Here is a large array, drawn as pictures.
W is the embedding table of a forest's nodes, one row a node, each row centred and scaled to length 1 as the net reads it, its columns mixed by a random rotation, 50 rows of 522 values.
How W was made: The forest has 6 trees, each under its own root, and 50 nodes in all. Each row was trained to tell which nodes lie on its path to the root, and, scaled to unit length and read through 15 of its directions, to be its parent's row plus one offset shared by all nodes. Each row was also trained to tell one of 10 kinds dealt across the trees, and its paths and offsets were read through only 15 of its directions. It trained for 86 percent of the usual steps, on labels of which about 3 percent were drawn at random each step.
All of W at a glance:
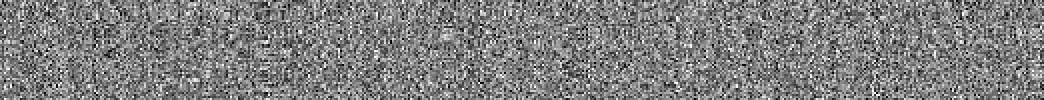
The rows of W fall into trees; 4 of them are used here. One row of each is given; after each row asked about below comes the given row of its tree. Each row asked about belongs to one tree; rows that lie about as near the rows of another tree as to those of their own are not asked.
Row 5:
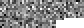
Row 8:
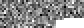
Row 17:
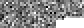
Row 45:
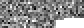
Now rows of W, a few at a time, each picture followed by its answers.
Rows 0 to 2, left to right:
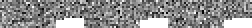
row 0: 8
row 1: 8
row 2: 5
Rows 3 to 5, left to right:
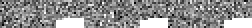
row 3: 5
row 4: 8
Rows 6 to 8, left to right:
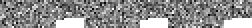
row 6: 5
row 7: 5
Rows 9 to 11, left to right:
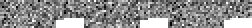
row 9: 5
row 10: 45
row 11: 5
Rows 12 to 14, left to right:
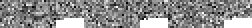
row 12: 17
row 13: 5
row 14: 17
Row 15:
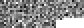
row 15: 17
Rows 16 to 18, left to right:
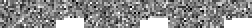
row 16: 45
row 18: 17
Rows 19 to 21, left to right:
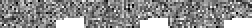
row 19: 5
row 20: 45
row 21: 45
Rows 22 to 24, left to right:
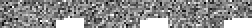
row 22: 5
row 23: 8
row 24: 45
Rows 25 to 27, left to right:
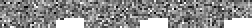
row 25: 17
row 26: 17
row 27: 17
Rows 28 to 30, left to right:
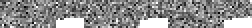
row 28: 17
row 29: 8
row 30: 5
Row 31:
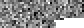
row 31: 45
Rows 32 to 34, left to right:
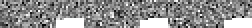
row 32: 8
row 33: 8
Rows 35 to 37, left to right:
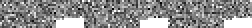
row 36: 45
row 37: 5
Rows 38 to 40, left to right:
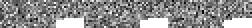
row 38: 8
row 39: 5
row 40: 5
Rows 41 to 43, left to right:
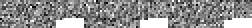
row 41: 17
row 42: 8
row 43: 45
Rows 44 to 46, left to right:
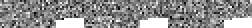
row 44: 45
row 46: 5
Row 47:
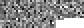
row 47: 45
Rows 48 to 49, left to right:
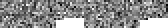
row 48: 17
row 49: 45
